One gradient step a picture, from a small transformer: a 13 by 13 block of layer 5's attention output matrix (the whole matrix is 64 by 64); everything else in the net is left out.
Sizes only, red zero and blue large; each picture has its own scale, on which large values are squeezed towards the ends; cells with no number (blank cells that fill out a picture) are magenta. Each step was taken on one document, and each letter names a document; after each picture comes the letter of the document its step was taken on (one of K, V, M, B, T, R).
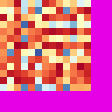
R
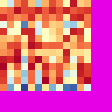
R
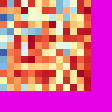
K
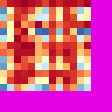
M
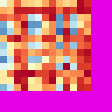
K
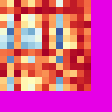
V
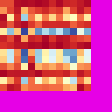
R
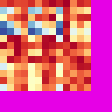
K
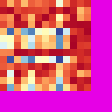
V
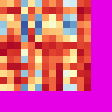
R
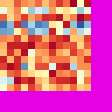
M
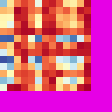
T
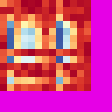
V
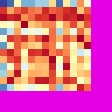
K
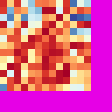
T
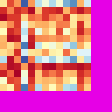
R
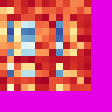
V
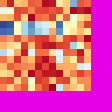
K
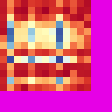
V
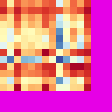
V
